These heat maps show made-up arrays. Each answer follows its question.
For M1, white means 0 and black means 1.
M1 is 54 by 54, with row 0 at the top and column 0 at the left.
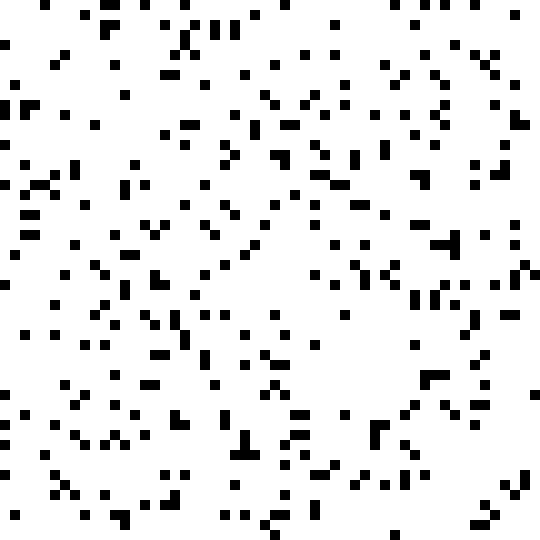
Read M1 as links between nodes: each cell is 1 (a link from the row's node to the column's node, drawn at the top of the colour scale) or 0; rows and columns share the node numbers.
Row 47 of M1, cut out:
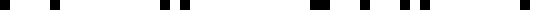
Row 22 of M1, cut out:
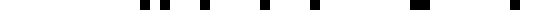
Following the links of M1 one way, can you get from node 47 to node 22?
yes
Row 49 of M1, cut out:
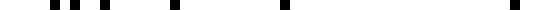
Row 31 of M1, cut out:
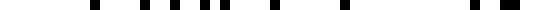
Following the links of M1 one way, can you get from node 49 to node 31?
yes
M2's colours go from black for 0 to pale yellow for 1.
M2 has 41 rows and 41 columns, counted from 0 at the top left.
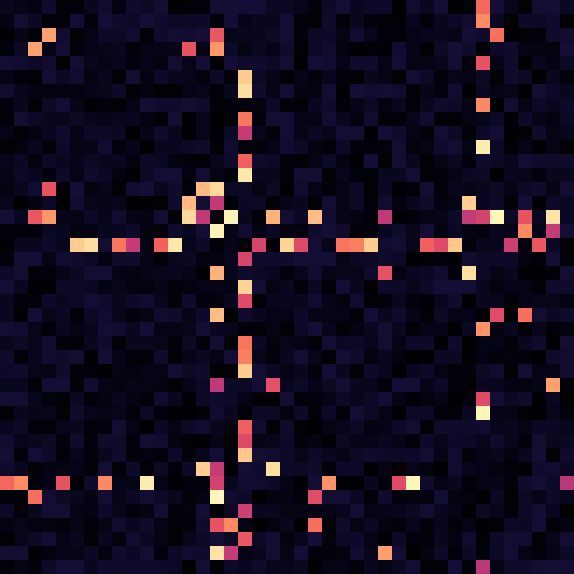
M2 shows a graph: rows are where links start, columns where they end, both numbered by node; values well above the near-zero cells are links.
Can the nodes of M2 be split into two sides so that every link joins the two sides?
no
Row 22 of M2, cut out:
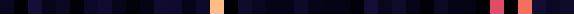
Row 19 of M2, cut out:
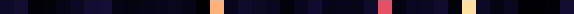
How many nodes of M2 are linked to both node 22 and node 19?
1
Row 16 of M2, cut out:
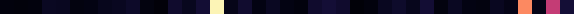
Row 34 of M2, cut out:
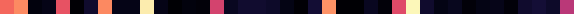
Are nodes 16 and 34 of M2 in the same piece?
yes
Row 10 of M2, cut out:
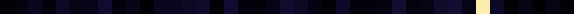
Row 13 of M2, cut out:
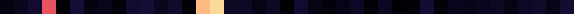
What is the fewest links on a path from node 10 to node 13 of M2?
3
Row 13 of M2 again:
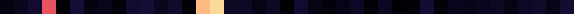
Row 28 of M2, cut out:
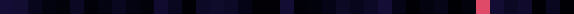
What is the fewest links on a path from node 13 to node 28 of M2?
3
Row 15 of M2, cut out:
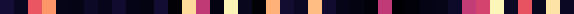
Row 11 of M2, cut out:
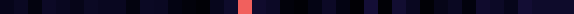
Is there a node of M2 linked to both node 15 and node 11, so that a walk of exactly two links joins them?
no
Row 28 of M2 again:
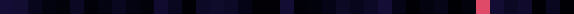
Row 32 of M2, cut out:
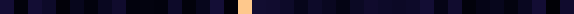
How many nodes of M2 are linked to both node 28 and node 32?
0
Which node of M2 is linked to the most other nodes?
node 17
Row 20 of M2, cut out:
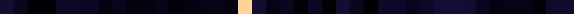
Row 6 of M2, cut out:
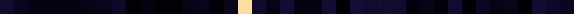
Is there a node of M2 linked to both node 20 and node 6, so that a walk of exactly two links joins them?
yes
